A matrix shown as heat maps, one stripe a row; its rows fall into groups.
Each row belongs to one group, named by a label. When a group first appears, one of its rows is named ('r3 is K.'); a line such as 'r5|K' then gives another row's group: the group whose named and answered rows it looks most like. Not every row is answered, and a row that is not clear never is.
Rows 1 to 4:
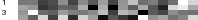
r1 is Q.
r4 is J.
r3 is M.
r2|Q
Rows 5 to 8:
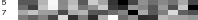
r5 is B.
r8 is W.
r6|B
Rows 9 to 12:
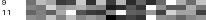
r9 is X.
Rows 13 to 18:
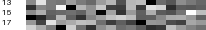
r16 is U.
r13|M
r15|Q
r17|J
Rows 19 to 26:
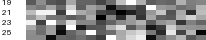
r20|J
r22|Q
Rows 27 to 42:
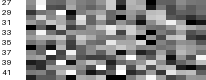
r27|M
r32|U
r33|M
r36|U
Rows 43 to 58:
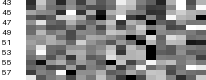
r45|W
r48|Q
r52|M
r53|M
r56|Q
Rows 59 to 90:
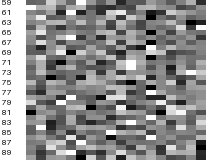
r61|W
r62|M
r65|M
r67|M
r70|M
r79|B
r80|X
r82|J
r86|J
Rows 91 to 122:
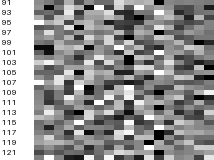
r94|B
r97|M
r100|U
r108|W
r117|W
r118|M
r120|Q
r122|X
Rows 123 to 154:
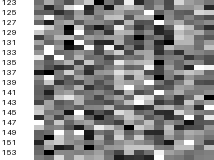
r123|X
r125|Q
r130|B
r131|W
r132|X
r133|M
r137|U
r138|M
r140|W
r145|W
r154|J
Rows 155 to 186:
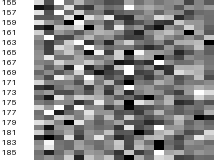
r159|W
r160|U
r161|B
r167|J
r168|W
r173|Q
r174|J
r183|M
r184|M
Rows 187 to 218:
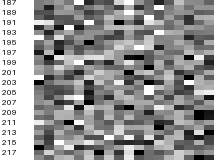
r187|W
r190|Q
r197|U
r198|B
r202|B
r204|Q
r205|Q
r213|B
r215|J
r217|X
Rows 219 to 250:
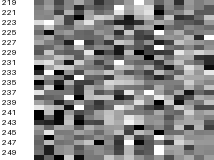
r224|M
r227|W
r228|J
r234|W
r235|U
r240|W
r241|U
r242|U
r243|U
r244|B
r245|M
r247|X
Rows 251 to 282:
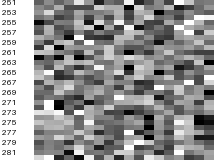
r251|X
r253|M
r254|Q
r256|X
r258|W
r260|U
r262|U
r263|B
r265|M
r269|B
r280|X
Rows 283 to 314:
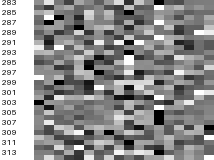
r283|M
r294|X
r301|Q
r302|J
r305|M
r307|M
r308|B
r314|X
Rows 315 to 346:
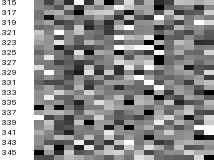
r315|W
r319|Q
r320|W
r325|J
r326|M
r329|X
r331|Q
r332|J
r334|M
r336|U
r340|Q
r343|W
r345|U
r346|B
